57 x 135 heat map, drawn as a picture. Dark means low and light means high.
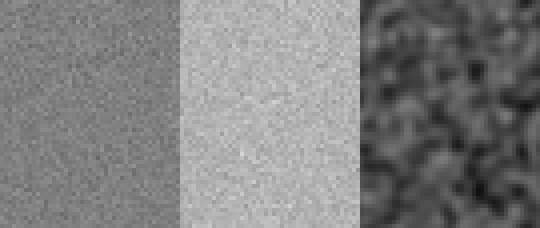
The table splits into one row of 3 panels. Panel 1,1: middling, fine-grained, faint in contrast. Panel 1,2: high, fine-grained, faint in contrast. Panel 1,3: low, blotchy.
